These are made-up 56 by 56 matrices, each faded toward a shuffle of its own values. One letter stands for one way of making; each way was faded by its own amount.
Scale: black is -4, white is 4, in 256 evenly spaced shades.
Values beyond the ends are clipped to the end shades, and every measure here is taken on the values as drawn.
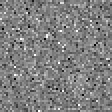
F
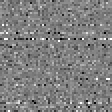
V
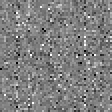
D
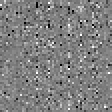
D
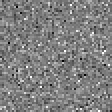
F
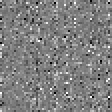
D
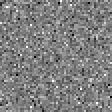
F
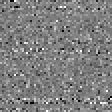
V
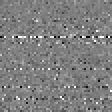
V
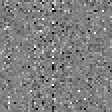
D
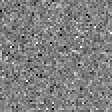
F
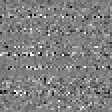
V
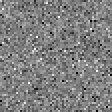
F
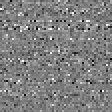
V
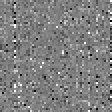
D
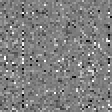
D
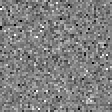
F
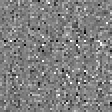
D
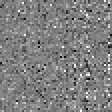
D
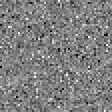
F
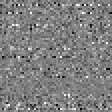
V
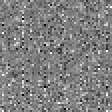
D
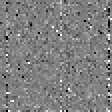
D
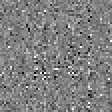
D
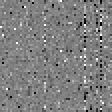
D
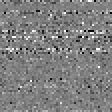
V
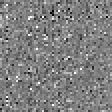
D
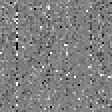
D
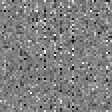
D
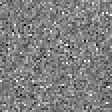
F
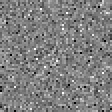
F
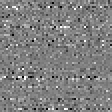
V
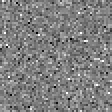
F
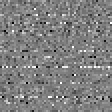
V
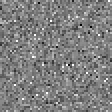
F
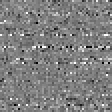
V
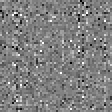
D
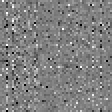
D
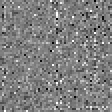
D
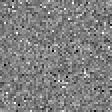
F
